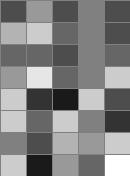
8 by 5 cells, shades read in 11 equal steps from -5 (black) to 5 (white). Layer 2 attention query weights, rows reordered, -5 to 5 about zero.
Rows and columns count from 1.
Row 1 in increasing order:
-2 -2 -2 0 1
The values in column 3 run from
-4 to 3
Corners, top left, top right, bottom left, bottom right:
-2 -2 3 5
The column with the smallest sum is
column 3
